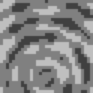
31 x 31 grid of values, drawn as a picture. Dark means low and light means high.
Rings: centred on the bottom middle. Calmest part: bottom left. Slope: none. Ninth with the lowest average: top right. Grain: blotchy.
